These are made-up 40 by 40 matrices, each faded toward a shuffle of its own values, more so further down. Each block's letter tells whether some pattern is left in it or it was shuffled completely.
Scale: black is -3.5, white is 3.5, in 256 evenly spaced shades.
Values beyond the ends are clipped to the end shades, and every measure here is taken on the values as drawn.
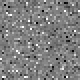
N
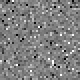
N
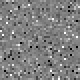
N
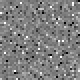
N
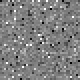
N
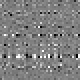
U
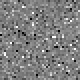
N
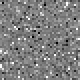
N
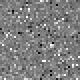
N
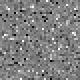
N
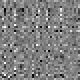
U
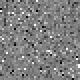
N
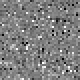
N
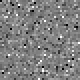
N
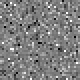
N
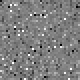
N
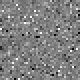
N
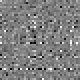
U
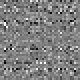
U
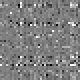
U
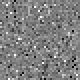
N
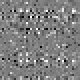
U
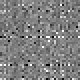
U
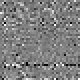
U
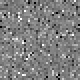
N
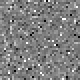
N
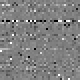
U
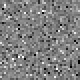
N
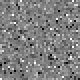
N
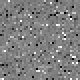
N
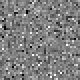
N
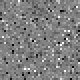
N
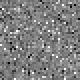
N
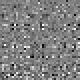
U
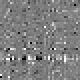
U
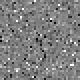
N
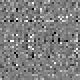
U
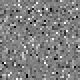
N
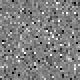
N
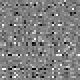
U
